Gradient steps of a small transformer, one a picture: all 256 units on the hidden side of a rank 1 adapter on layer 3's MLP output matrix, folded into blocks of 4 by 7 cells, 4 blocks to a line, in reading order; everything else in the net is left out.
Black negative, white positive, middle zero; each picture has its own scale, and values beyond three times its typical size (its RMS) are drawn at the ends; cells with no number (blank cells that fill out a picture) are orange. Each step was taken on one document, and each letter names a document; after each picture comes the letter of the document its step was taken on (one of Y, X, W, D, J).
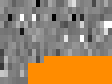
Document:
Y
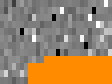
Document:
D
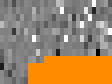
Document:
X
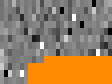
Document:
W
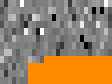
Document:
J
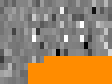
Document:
D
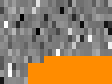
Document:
Y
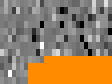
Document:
D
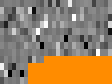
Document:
W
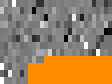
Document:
X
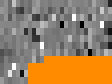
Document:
W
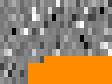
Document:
J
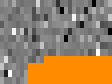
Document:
X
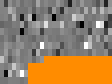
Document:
J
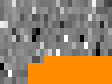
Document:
X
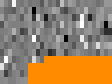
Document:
X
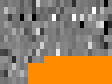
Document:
J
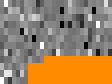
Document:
D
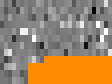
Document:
D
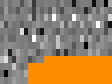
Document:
J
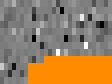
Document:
X
